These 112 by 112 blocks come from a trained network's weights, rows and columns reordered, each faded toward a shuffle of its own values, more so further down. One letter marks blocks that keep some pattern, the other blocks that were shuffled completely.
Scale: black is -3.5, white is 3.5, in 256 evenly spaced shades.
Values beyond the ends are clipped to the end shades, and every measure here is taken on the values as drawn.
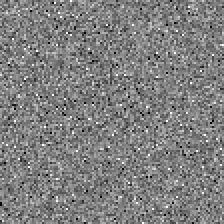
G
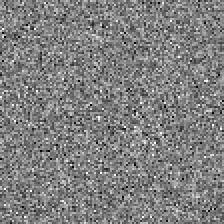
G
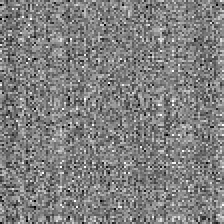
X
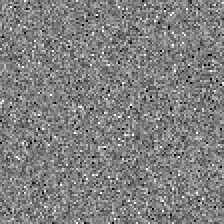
G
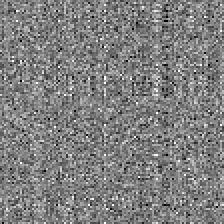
X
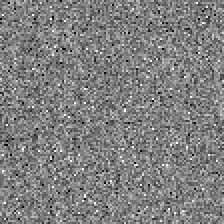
G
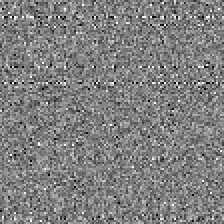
X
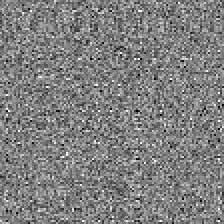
X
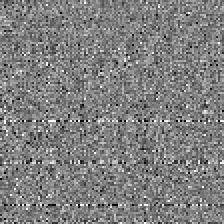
X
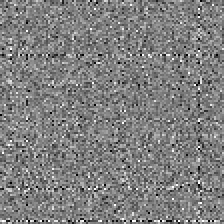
X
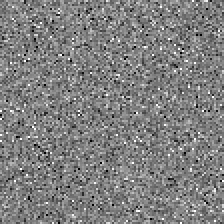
G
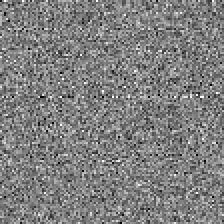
X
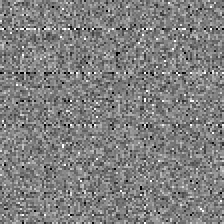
X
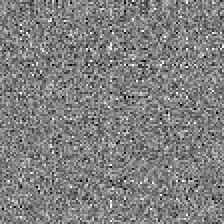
X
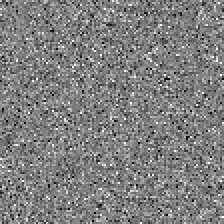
G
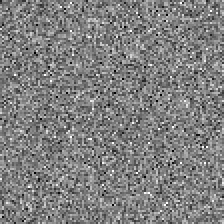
G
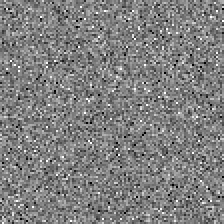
G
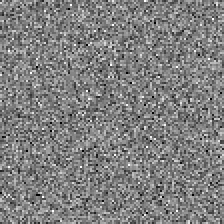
G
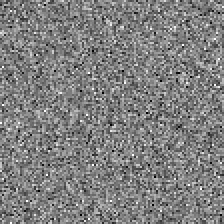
G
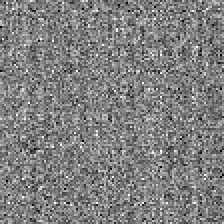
X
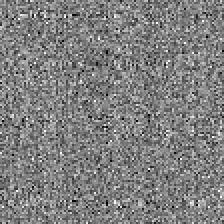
X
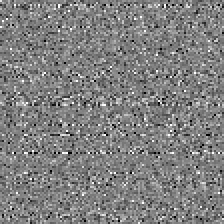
X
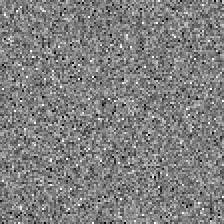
G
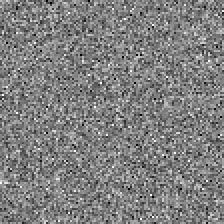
G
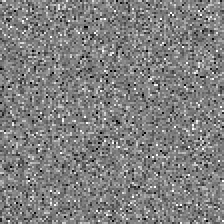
G
